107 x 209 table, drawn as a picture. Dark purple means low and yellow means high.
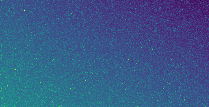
Ninth with the highest average: bottom left. Ninth with the lowest average: top right. Mirror symmetry: none. Slope: up to the bottom left. Odd rows or columns: none. Average level on the scale: 30%.
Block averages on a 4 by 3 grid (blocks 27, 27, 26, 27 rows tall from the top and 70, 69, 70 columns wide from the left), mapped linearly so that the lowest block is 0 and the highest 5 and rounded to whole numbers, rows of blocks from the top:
210
321
432
543
